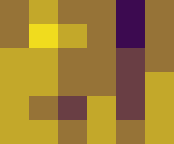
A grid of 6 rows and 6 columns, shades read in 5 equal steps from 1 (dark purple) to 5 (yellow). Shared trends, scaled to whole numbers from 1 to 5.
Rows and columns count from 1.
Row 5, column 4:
4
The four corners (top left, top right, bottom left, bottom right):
3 3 4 4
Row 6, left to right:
4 4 3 4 3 4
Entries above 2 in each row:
5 5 5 5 4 6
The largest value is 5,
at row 2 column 2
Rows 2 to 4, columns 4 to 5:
3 1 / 3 2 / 3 2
